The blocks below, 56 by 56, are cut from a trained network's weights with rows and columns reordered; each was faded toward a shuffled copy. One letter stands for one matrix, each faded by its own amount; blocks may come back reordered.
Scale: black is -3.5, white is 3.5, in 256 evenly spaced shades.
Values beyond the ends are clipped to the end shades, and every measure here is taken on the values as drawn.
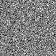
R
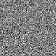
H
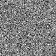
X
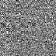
H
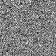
X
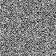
R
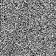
R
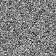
R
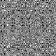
H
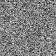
R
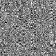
H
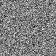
R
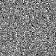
H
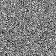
X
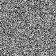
R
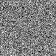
R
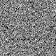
X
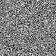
R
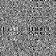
H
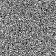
X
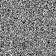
R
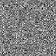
H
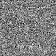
X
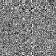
H
